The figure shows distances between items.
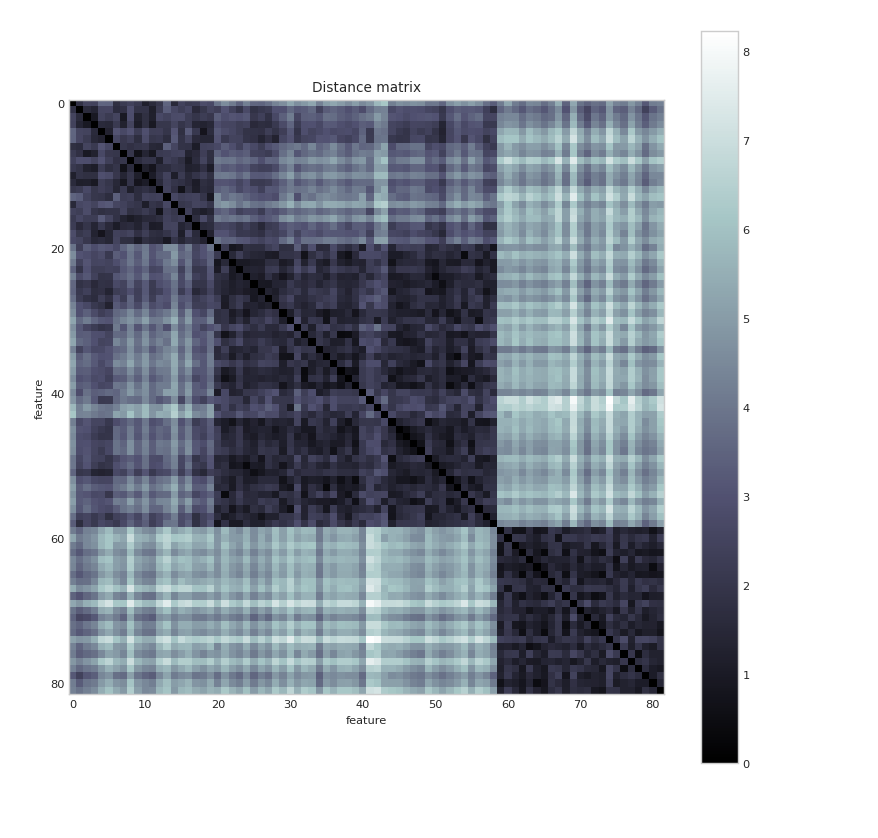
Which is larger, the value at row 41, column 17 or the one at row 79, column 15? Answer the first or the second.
the second
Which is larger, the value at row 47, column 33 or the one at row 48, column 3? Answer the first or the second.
the second
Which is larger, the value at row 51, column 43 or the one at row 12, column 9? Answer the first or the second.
the first
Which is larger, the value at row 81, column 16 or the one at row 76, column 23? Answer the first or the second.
the first
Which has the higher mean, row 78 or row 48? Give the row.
78
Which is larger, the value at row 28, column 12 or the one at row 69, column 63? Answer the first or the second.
the first
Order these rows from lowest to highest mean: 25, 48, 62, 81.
25, 48, 62, 81
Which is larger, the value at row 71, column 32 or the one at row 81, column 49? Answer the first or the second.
the second
